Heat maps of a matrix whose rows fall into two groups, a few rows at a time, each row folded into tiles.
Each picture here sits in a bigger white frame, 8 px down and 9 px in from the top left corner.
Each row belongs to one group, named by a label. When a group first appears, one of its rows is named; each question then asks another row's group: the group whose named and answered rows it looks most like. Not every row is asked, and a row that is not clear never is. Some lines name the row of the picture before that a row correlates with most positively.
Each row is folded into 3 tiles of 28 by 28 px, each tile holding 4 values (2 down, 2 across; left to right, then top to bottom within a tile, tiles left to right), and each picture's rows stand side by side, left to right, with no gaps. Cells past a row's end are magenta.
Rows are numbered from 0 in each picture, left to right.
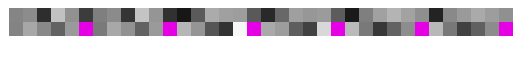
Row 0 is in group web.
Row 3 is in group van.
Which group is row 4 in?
van
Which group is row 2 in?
van
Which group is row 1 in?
web
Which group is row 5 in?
van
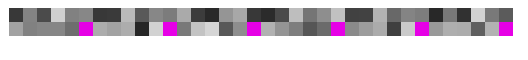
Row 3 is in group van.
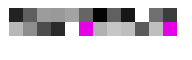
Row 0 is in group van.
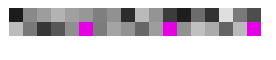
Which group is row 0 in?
van
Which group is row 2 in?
web
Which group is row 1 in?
web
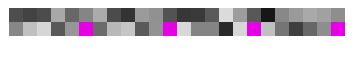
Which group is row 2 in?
van
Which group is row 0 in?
web
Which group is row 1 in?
web
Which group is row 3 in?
van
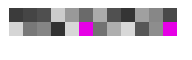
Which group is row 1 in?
web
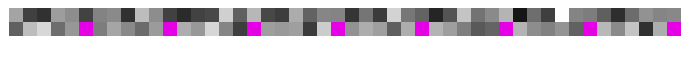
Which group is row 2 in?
web
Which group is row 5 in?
van
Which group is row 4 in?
web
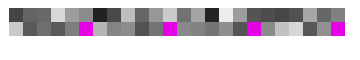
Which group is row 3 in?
web
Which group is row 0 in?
van
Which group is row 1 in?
van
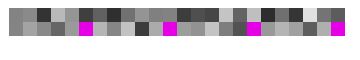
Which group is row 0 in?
web
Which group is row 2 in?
web
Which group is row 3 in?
web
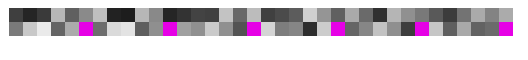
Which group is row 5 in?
van
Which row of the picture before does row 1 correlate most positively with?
0
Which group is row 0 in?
web
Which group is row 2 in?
web
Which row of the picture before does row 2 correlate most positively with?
2
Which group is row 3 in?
van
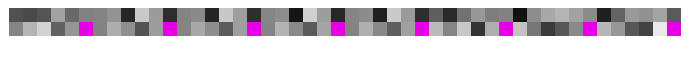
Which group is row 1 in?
web
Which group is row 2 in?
web
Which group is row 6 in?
van
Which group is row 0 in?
web
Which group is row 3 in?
web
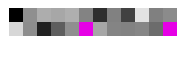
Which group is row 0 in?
van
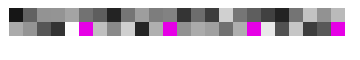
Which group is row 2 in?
web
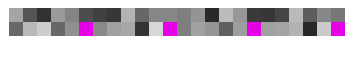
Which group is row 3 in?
van
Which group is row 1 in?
van
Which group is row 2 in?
web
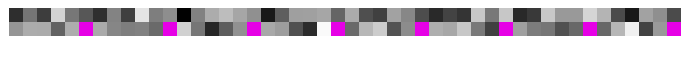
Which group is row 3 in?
van
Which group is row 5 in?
web
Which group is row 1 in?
web
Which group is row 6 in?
van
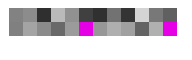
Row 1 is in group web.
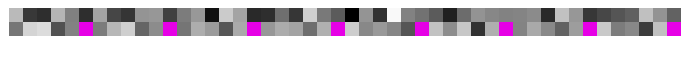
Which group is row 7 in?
van
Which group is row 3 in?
web
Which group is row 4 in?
web
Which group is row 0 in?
web
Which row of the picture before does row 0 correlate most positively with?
0
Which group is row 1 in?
web
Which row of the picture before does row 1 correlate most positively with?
0
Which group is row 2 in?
web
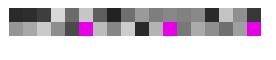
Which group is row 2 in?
web
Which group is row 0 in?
web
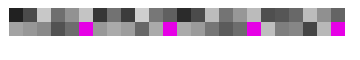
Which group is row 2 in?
van
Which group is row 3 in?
van
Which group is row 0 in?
van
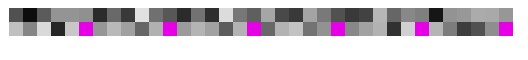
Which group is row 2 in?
web
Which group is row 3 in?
web
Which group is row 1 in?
web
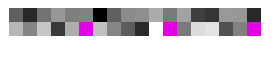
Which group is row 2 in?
web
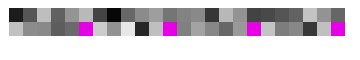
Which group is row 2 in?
web
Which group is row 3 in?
van
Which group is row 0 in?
van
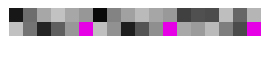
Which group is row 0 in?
van
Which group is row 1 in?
van
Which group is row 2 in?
web
